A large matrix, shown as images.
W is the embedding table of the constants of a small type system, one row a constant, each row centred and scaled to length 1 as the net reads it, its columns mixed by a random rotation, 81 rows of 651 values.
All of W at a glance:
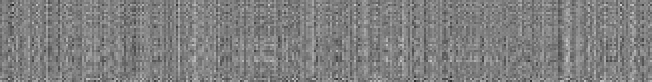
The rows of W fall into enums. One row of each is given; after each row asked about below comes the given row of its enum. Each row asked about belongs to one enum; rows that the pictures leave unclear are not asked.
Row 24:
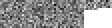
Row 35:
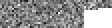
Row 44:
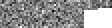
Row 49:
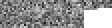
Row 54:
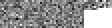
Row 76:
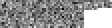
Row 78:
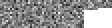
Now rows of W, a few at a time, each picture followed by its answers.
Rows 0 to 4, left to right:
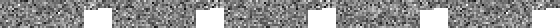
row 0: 35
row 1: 54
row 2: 54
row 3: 49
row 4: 35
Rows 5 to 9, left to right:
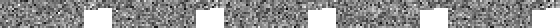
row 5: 35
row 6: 54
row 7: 76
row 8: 49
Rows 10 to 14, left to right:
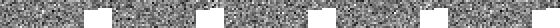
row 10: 44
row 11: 54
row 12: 78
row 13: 35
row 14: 44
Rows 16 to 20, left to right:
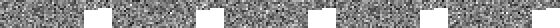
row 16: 24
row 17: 35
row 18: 44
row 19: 24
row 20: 78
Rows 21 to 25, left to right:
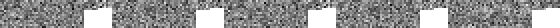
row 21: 54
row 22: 24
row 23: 54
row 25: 49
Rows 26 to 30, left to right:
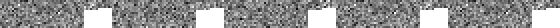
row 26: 35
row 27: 76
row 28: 54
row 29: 35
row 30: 35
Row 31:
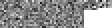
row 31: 54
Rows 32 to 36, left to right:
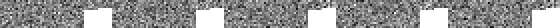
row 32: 78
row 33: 24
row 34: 54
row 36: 54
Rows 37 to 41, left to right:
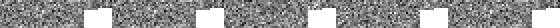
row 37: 44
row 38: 44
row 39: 35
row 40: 78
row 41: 44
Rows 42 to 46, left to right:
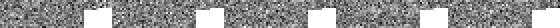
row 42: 54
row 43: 78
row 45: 49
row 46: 44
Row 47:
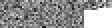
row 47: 54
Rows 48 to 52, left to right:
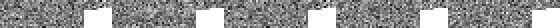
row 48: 54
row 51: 24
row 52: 78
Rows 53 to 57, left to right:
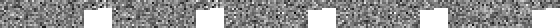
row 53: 54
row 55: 78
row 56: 78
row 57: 49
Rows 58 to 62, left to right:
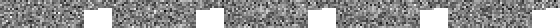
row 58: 78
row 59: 44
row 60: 49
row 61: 49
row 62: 24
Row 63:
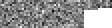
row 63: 44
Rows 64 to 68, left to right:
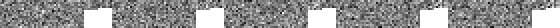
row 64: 44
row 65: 24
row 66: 35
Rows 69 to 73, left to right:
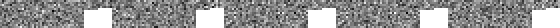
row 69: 44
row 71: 78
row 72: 78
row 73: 24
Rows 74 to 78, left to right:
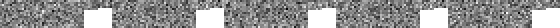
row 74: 44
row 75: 24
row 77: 24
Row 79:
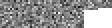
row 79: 78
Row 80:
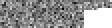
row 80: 76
